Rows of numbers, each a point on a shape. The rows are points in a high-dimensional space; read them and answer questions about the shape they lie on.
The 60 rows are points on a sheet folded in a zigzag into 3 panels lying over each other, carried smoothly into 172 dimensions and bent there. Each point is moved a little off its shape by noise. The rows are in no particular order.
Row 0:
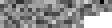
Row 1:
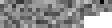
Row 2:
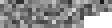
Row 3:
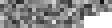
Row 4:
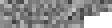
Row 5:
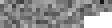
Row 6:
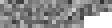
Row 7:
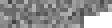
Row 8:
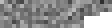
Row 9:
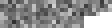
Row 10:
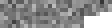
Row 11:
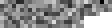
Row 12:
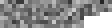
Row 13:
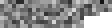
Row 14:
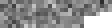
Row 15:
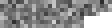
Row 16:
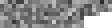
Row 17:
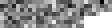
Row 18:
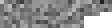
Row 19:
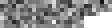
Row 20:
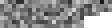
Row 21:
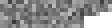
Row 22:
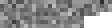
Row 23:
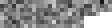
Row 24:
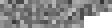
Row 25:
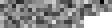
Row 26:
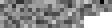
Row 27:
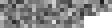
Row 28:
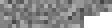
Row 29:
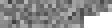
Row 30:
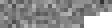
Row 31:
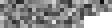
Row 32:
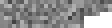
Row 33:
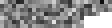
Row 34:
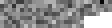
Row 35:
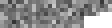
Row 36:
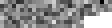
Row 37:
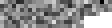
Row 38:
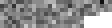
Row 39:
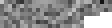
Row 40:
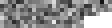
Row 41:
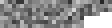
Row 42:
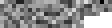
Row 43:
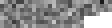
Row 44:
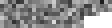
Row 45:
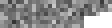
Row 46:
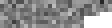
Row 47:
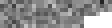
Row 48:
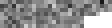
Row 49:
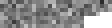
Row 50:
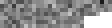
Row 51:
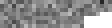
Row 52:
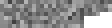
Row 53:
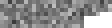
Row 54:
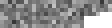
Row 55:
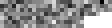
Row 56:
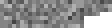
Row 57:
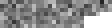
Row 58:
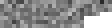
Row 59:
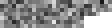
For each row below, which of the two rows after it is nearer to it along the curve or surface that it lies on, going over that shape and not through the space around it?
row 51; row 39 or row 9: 39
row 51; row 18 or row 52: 18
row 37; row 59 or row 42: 42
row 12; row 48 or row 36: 36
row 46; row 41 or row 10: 10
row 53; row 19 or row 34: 19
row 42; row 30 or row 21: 30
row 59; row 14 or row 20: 20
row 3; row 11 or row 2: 2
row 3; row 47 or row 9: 9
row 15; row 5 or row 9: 9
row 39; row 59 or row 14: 14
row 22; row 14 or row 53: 53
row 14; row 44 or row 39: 39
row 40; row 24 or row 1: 24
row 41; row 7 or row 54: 54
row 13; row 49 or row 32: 32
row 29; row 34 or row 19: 19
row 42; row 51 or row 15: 51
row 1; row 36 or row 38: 38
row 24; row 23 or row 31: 31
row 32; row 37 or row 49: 49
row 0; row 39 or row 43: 39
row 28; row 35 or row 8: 8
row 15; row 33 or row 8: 33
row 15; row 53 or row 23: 53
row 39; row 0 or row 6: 0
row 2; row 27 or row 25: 27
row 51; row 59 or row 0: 0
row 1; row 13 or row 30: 30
